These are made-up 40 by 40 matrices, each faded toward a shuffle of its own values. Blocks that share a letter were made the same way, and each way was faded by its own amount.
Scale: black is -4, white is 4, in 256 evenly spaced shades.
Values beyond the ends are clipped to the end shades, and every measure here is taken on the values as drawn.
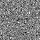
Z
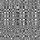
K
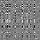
K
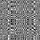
K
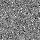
Z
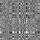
K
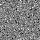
Z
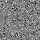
Z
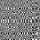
K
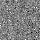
Z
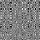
K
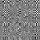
K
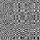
K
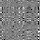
K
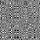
K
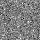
Z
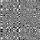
K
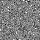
Z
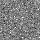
Z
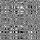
K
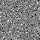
Z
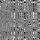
K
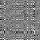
K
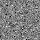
Z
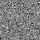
Z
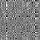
K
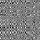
K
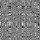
K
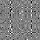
K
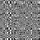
K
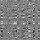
K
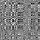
K
